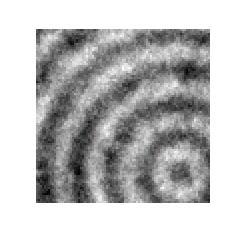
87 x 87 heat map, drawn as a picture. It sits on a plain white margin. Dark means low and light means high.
Lone odd cells: none. Ninth with the lowest average: bottom left. Rings: centred on the bottom right.
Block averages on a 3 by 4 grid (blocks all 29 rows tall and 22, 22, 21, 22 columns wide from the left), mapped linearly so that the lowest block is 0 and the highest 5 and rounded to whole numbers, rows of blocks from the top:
3 5 4 2
3 3 4 2
0 2 4 4
